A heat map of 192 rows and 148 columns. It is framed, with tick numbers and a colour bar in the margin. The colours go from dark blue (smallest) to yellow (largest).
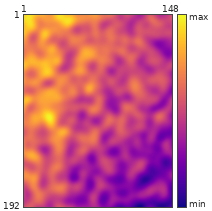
Grain: smooth. Ninth with the highest average: top left. Mirror symmetry: none. Ninth with the lowest average: bottom right. Slope: up to the top left. Lone odd cells: none.
